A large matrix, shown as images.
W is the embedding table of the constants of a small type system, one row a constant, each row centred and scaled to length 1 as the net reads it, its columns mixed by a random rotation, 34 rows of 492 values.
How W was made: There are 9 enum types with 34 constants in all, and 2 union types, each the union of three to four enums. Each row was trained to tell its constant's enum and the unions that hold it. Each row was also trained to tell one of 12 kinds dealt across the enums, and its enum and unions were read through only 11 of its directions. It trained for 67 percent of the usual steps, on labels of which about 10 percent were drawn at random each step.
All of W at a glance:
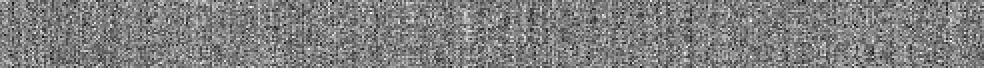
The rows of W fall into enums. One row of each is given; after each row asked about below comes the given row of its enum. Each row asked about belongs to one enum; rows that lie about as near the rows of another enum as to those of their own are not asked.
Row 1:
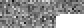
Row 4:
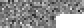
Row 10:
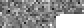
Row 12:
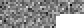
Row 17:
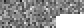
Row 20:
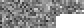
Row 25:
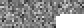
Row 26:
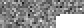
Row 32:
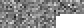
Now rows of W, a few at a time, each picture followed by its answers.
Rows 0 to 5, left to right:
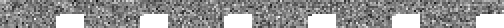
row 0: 25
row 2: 1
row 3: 26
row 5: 20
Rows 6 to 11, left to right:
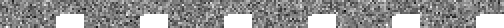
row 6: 4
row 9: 10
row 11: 10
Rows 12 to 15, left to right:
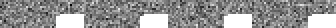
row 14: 4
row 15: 20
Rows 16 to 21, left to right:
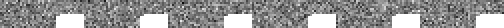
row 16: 1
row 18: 20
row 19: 4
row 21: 1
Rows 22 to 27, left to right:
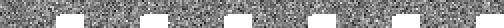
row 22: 17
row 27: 25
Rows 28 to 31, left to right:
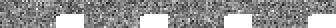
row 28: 20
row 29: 26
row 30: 25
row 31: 1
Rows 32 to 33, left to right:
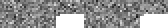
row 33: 4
